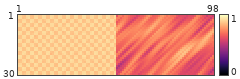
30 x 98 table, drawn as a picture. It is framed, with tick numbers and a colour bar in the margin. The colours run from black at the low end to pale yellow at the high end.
The table splits into one row of 2 panels. Panel 1,1: very high, checkered, faint in contrast. Panel 1,2: high, slanting up to the right.
